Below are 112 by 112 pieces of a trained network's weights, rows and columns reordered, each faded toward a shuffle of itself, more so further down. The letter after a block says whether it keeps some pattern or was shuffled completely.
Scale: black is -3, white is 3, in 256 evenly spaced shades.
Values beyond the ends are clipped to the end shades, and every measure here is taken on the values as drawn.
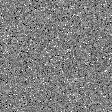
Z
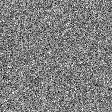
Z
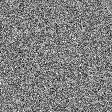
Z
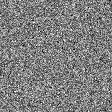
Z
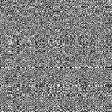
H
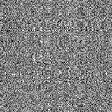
H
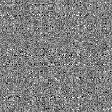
H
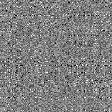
H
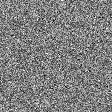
Z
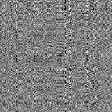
H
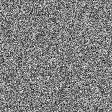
Z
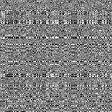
H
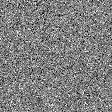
Z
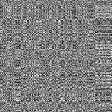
H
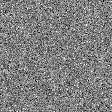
Z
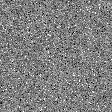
Z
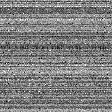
H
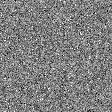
Z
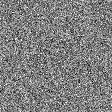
Z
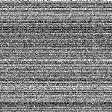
H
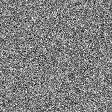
Z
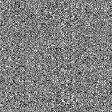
H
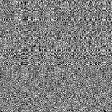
H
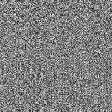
H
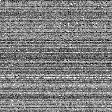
H
